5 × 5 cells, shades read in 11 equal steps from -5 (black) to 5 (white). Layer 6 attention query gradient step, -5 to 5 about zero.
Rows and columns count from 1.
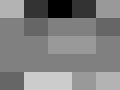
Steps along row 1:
down down up up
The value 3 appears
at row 5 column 2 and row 5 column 3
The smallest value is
-5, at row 1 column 3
